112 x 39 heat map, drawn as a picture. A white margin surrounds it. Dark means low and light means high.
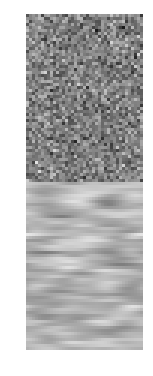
The table splits into 2 rows of 1 panel. Panel 1,1: middling, fine-grained, strong in contrast. Panel 2,1: high, streaked across.
